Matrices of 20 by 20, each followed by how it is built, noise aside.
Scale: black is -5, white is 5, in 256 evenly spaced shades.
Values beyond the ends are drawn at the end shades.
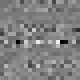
uneven rows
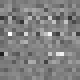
uneven rows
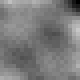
smooth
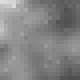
smooth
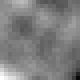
smooth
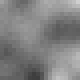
smooth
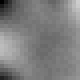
smooth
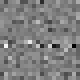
uneven rows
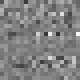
uneven rows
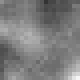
smooth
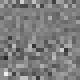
uneven rows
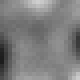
smooth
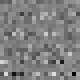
uneven rows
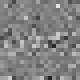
uneven rows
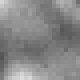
smooth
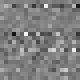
uneven rows
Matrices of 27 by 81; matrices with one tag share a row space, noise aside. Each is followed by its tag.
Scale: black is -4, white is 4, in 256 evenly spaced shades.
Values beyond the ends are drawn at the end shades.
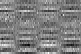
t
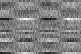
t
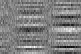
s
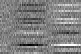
s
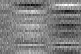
s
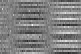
s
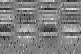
t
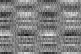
t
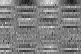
t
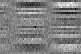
s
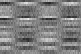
t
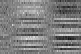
s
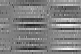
s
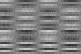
t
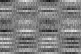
t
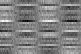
t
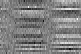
s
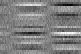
s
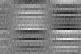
s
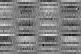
t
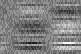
s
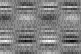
t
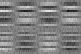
t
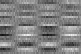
t
